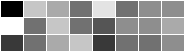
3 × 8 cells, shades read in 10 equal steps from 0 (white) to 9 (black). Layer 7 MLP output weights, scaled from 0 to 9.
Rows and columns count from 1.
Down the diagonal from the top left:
9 5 3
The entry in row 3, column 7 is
5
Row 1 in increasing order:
1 2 3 4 4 5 5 9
